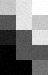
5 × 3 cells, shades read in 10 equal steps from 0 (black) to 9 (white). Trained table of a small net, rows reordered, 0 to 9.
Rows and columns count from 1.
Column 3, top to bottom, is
9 7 8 3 4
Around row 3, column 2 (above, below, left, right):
8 3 1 8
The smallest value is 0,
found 3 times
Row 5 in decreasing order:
4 0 0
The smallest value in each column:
0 0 3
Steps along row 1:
up up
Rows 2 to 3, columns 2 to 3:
8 7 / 3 8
